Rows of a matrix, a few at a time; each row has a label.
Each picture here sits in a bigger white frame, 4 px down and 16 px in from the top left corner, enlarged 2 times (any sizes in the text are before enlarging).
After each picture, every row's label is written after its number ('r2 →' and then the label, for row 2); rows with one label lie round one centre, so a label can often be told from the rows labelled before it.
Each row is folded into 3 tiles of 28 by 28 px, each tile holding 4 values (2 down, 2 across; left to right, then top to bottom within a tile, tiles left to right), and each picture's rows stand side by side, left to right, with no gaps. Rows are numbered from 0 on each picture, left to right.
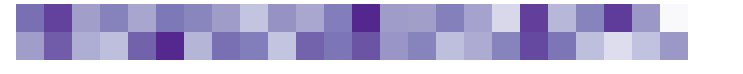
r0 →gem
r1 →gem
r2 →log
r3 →log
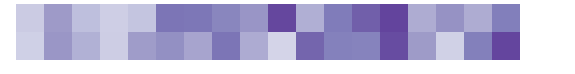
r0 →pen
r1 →gem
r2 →gem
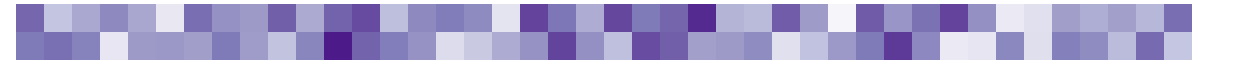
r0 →log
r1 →gem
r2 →log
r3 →gem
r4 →log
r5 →log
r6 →pen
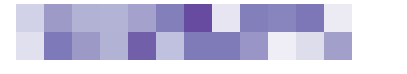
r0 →pen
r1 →log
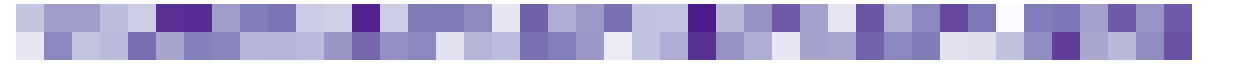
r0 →pen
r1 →log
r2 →log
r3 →log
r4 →log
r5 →log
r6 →gem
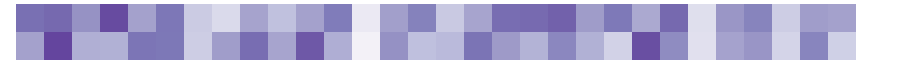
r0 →gem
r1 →pen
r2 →pen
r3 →gem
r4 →pen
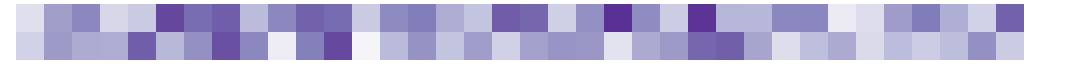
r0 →pen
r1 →gem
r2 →pen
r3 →log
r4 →log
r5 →pen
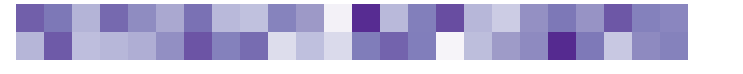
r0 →gem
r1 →log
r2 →log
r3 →gem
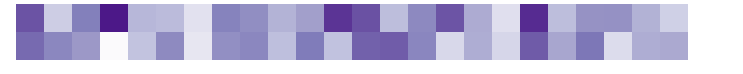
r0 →log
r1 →pen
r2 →log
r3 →log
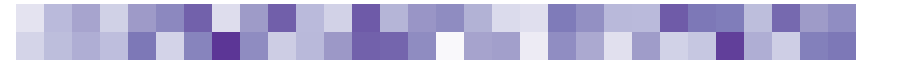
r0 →pen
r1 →log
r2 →log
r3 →pen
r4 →gem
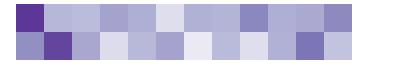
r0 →log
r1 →pen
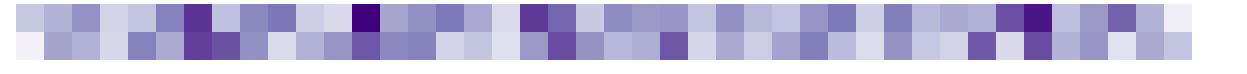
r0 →pen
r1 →log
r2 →log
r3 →gem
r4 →pen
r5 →pen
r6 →log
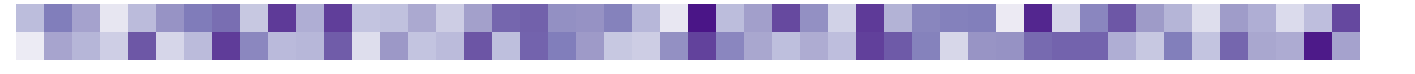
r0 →pen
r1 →gem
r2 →pen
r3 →log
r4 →log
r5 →log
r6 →log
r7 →pen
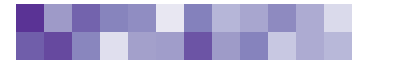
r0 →log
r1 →log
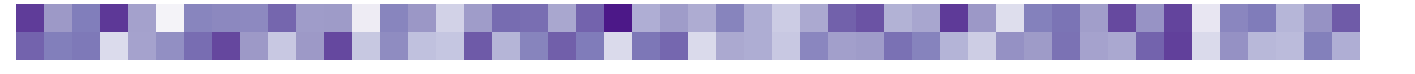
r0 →log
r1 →gem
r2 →pen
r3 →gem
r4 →pen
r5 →log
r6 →gem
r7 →pen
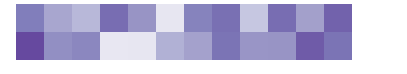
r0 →log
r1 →gem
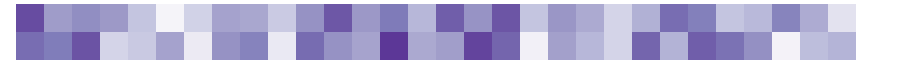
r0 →log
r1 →pen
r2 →gem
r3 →pen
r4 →log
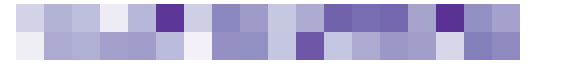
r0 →pen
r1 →pen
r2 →gem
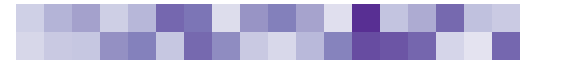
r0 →pen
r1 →log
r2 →log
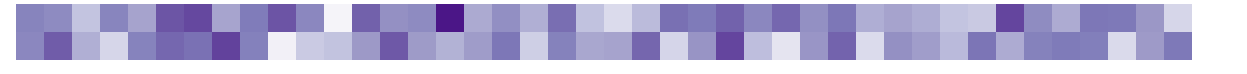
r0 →gem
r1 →log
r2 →gem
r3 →pen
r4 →gem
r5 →pen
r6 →log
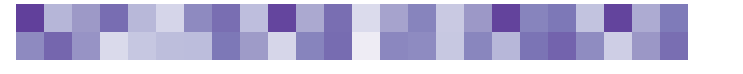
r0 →log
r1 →gem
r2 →pen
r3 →gem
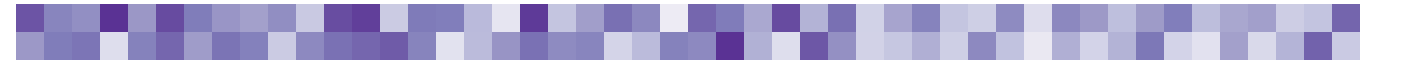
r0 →gem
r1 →gem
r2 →log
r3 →log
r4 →gem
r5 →pen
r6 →pen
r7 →pen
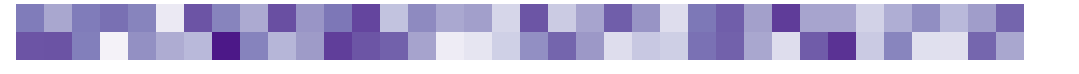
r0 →log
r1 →gem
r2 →log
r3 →log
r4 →gem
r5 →pen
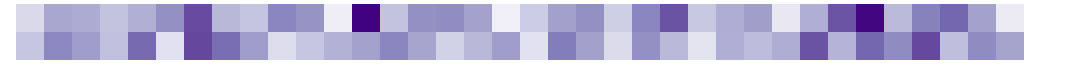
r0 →pen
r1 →log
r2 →log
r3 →pen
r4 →pen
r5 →log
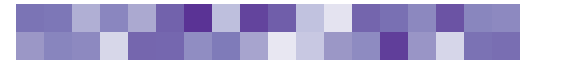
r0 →gem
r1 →log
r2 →gem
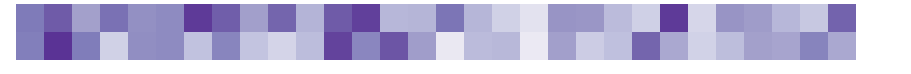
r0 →gem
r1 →gem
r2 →log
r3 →pen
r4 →pen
